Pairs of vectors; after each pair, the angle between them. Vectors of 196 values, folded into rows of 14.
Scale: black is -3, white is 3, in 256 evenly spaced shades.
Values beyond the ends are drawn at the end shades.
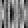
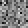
orthogonal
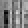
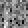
partly opposed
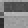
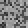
orthogonal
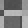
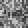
partly opposed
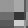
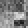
nearly opposite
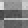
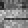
nearly opposite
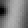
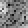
partly opposed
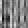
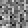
partly opposed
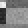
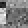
nearly opposite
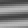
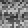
partly aligned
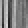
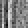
nearly opposite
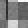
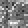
partly aligned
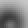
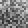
partly aligned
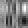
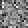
orthogonal
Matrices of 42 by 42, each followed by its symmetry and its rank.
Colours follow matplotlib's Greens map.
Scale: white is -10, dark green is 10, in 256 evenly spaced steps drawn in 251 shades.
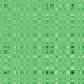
symmetric, rank two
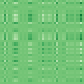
neither, rank one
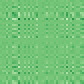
symmetric, rank two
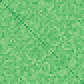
symmetric, full rank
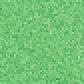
antisymmetric, full rank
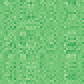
neither, rank five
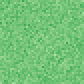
symmetric, full rank
